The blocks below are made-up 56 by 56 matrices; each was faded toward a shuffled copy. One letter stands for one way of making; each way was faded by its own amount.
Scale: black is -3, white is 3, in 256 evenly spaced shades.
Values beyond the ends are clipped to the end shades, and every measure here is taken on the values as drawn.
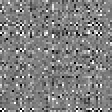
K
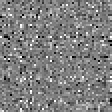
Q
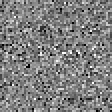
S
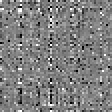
K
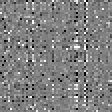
K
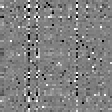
K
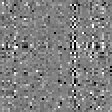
K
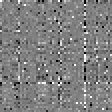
K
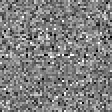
S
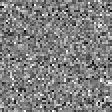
S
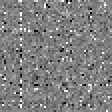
Q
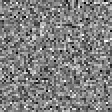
S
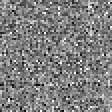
S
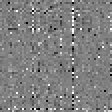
K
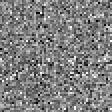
S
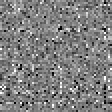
Q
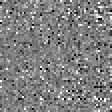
Q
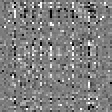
K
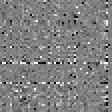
K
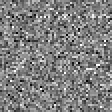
S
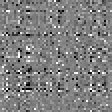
K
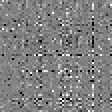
K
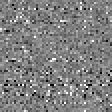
Q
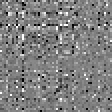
K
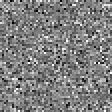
S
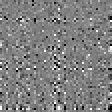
K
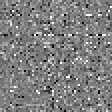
Q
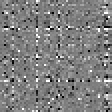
K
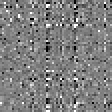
K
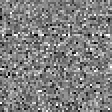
S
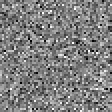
S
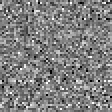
S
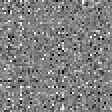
Q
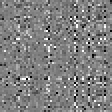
K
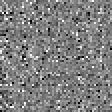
Q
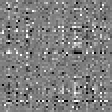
K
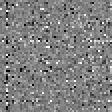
Q
